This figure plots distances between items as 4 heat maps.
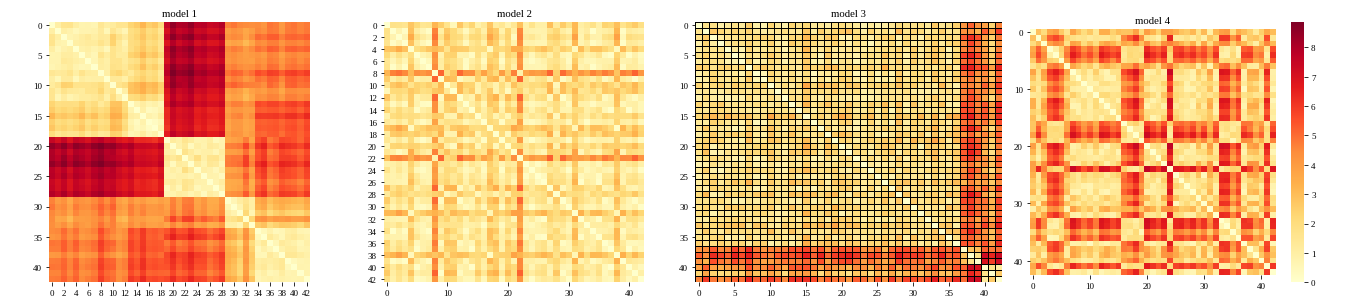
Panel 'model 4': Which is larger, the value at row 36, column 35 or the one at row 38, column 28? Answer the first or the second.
the second
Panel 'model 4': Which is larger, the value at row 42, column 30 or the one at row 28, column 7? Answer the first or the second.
the first
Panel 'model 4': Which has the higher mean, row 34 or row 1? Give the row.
34
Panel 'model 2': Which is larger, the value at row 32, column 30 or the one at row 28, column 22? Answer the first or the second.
the second
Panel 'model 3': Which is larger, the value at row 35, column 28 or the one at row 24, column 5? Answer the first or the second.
the first
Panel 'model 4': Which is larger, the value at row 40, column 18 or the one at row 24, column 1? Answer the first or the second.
the second
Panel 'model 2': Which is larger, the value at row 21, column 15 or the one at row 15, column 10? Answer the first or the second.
the first
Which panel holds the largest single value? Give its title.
model 1
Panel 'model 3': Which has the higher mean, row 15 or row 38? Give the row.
38
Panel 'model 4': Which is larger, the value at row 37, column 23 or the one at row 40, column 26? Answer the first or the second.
the second
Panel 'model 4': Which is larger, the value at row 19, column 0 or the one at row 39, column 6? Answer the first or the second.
the first
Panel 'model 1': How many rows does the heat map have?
43
